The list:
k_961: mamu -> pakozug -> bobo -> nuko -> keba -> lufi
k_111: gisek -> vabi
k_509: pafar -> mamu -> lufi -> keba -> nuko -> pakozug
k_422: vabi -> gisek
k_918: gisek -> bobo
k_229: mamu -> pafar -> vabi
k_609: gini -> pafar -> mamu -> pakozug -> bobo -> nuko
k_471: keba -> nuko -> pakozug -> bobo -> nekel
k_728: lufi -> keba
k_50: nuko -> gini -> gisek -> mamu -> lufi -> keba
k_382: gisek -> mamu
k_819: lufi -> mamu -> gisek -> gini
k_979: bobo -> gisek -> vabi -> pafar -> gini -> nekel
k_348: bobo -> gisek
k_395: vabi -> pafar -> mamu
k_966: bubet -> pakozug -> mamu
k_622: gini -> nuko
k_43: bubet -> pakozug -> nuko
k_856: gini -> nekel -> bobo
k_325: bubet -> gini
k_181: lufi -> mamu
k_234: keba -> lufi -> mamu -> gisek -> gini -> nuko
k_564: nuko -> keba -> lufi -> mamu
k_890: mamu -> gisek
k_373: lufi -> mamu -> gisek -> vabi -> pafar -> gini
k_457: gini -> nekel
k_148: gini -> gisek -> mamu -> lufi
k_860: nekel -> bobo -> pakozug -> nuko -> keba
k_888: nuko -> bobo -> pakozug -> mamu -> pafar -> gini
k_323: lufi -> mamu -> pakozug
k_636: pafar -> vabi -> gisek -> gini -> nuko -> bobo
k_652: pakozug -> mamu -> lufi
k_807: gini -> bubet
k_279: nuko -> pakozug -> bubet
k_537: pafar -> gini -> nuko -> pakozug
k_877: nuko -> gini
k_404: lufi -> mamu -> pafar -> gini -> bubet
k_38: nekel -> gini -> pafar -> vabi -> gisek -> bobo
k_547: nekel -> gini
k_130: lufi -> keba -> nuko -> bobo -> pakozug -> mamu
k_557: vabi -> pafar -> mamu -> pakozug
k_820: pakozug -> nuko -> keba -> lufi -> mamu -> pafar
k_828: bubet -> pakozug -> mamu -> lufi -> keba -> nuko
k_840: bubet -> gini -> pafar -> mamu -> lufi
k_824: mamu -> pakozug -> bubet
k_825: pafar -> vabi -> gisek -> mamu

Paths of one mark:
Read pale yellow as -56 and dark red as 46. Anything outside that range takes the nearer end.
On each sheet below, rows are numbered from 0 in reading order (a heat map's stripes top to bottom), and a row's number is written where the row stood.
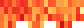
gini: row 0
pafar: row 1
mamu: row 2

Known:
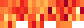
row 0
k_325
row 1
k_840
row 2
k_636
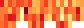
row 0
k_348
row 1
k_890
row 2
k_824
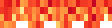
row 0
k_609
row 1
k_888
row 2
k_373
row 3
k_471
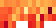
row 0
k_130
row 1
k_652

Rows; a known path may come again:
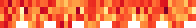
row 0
k_856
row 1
k_373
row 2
k_181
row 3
k_609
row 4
k_471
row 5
k_457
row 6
k_820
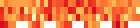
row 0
k_323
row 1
k_404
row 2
k_888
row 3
k_537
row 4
k_130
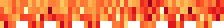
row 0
k_395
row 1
k_840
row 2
k_825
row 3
k_382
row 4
k_279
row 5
k_636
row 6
k_652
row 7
k_325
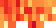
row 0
k_622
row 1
k_557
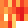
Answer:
k_807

